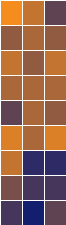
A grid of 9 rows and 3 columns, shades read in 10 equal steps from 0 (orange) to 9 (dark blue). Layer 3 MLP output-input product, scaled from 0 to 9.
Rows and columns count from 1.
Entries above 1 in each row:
2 3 3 3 3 1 3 3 3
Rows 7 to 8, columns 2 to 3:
8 8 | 7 7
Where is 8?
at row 7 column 2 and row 7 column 3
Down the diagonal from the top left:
0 3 2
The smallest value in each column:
0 2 1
